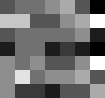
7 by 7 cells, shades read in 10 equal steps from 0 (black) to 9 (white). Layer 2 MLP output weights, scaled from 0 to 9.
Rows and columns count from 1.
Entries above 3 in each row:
4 5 5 2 5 6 2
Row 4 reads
1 4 4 1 2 1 0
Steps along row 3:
up same same same up down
